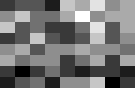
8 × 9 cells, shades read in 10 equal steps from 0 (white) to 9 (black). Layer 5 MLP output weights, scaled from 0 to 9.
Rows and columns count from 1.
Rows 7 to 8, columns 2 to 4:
9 7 5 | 6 5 8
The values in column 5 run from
2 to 7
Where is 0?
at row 2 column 6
